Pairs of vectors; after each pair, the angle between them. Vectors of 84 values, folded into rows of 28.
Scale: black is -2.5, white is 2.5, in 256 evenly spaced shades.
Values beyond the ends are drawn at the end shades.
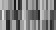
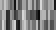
nearly parallel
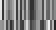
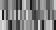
partly aligned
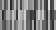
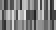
nearly parallel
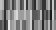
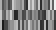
orthogonal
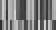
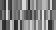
partly opposed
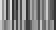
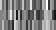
partly aligned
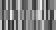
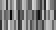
nearly opposite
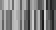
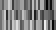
partly aligned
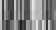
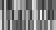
partly aligned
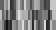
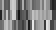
nearly opposite
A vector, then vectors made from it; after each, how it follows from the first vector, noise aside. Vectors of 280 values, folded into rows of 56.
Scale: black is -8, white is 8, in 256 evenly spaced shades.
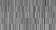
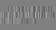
partly zeroed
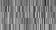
scaled up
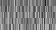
scaled up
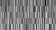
scaled up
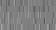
partly zeroed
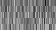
scaled up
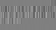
partly zeroed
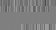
partly zeroed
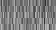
scaled up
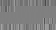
partly zeroed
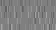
partly zeroed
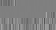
partly zeroed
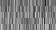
scaled up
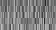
scaled up
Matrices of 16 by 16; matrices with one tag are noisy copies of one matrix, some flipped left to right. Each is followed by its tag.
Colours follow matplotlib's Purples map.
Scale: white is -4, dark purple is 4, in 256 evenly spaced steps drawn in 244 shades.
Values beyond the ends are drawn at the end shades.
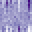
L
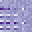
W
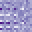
W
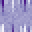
L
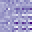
W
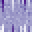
L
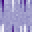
L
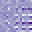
W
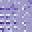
W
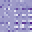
W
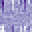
L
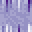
L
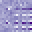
W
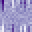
L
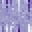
L
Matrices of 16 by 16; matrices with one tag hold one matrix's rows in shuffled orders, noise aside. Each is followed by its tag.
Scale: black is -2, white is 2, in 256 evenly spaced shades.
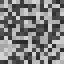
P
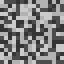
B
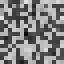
B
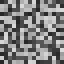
B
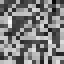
P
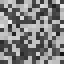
P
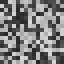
B
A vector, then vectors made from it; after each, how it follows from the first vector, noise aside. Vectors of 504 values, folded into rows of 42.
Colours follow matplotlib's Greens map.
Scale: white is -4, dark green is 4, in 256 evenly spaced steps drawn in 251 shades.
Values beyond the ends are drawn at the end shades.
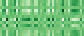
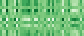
negated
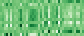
wrapped around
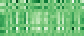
wrapped around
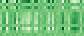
wrapped around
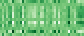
wrapped around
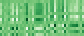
wrapped around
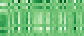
wrapped around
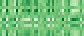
negated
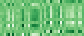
wrapped around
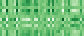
negated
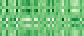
negated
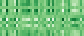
negated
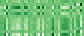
wrapped around
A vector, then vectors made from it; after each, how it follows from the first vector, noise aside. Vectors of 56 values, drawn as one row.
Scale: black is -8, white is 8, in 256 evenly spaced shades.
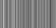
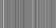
partly zeroed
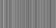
shrunk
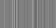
partly zeroed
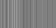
partly zeroed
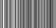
scaled up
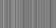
shrunk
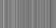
shrunk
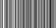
scaled up
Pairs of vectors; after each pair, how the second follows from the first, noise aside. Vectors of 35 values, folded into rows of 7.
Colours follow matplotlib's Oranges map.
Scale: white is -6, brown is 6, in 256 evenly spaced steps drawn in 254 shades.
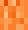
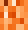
scaled up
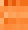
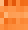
copied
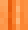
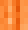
reversed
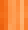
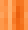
wrapped around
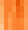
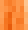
reversed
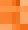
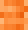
wrapped around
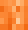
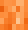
copied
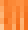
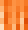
scaled up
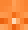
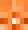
scaled up
